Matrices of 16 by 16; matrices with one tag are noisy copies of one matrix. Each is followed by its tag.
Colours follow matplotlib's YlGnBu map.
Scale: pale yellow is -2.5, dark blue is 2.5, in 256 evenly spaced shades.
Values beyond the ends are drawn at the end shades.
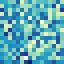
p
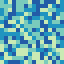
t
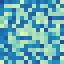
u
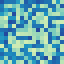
u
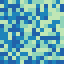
p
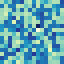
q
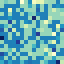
p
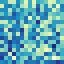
p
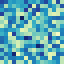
u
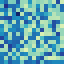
p
